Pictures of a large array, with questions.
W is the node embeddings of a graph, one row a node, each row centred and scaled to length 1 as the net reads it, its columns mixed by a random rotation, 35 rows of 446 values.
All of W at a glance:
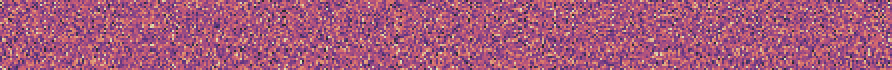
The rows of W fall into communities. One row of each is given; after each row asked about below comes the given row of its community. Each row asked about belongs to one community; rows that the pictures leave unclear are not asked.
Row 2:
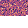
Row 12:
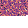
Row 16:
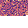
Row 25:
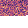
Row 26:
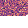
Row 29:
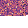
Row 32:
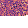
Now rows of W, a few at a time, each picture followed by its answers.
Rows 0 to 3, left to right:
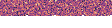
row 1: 29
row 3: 29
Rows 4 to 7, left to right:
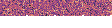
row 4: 32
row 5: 12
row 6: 26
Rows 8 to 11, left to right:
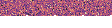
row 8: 12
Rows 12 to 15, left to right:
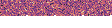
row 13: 26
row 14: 16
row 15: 32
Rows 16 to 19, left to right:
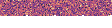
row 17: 32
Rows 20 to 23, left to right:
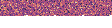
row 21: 2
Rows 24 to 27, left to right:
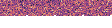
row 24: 25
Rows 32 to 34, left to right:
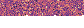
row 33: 2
